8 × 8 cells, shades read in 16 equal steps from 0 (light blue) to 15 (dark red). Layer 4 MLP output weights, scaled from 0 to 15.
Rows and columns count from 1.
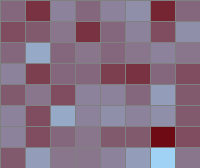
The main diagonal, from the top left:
8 9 8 8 6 6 15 7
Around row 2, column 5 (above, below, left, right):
6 8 12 6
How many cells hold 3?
2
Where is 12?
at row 1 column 2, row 2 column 4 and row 4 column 6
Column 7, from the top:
13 10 6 8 4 5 15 0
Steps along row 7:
up down down up same up down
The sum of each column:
62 66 57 61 59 57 61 65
